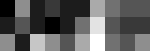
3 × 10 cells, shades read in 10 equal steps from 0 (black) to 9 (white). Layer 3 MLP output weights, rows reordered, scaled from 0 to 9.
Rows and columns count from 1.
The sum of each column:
6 9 9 7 5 11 23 11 8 10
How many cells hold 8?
1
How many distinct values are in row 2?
6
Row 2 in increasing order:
0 1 1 1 2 2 3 3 4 8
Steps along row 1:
up down up down same up down down same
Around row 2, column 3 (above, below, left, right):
1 7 3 0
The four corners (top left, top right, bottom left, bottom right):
0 3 5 5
